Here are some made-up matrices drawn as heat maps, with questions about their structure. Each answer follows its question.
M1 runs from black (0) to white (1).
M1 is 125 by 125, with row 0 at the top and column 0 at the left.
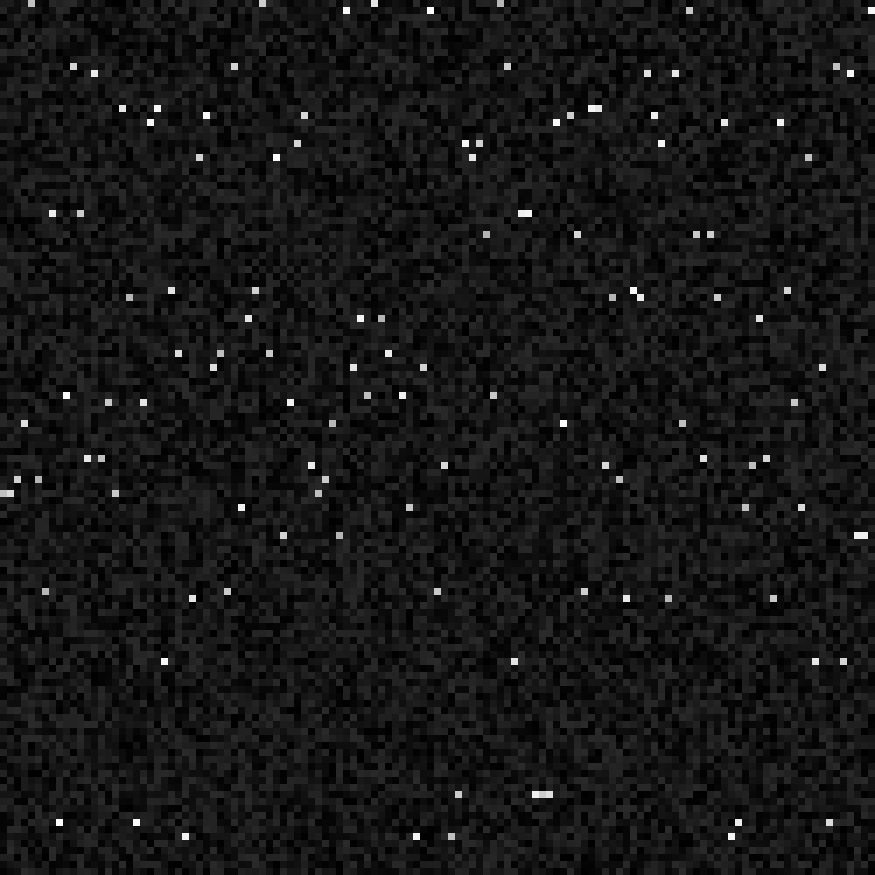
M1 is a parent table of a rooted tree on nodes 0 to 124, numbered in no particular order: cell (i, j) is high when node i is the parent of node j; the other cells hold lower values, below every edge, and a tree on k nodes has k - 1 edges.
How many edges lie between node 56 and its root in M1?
0
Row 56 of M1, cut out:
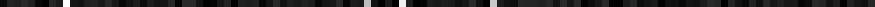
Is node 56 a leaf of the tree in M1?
no
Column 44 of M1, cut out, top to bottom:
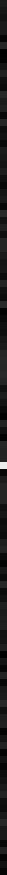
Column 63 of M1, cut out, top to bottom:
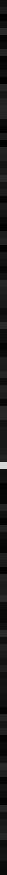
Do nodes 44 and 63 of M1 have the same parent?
yes
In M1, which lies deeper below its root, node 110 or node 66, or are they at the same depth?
node 110
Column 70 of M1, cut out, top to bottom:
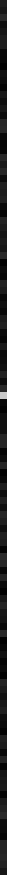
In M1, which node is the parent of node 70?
56
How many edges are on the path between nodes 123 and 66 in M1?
5
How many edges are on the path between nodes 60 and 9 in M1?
3
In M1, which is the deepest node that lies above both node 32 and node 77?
57
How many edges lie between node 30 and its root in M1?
2
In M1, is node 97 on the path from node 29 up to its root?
no
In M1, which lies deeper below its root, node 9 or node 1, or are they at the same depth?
node 1
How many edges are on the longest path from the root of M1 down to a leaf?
4
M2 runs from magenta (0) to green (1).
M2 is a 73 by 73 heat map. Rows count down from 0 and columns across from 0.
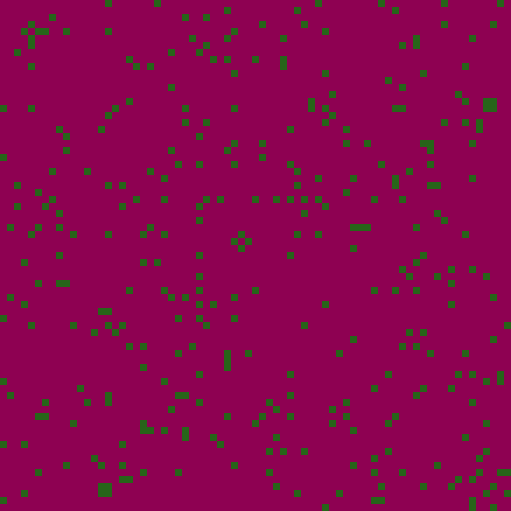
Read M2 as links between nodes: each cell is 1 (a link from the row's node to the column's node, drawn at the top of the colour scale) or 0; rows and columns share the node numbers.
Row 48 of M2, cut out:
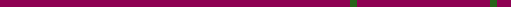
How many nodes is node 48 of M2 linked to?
2
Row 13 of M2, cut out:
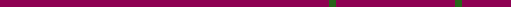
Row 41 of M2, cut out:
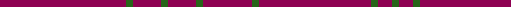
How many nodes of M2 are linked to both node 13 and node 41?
0
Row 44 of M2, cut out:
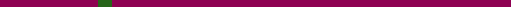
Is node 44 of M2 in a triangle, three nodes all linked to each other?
no
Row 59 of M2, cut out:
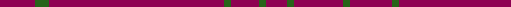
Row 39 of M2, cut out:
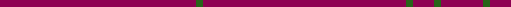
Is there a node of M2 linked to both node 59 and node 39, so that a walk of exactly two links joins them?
no
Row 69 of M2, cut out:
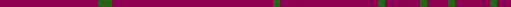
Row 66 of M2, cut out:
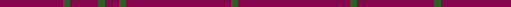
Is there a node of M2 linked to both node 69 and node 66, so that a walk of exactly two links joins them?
yes
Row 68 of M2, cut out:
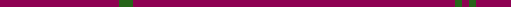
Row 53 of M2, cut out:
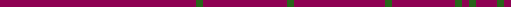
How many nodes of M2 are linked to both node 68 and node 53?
2
